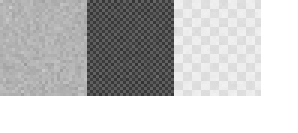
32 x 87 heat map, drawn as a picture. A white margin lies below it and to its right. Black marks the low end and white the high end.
The table splits into one row of 3 panels. Panel 1,1: high, fine-grained, faint in contrast. Panel 1,2: low, checkered. Panel 1,3: very high, checkered, faint in contrast.
